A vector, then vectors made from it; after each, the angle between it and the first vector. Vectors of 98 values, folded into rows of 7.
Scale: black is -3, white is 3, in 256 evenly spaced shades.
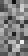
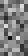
partly aligned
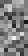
orthogonal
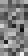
orthogonal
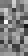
partly opposed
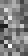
partly opposed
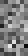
orthogonal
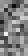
orthogonal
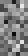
nearly parallel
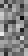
orthogonal
